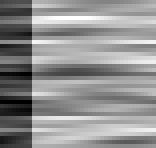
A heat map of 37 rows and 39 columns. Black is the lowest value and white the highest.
A vertical seam about 20% of the way across splits the table, and the right part is higher. Streaks run across, left to right. The ninth with the lowest average is the bottom left.
